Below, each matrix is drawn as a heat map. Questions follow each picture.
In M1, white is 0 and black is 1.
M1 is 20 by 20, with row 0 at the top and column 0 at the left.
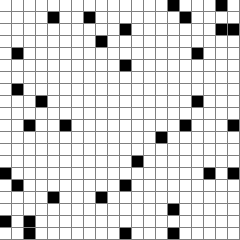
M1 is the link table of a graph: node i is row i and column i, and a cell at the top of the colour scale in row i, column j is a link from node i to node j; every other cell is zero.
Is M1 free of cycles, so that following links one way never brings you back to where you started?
no
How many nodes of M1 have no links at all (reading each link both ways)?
3
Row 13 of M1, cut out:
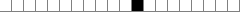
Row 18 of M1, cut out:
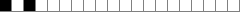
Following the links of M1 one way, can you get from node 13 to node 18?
no
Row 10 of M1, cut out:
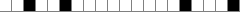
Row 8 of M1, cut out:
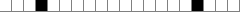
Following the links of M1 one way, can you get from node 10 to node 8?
yes
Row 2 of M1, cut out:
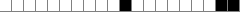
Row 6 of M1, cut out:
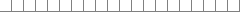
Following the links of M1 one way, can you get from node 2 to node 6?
no
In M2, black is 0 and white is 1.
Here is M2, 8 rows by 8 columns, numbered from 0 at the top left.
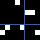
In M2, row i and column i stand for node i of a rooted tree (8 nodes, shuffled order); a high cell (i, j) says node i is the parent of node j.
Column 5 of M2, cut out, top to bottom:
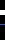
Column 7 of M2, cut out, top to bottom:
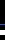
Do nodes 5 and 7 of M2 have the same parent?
no
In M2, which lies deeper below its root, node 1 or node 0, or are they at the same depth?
the same depth
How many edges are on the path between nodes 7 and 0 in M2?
2
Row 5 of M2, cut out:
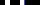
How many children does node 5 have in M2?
2
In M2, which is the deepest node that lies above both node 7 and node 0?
6
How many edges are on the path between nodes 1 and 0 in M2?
4
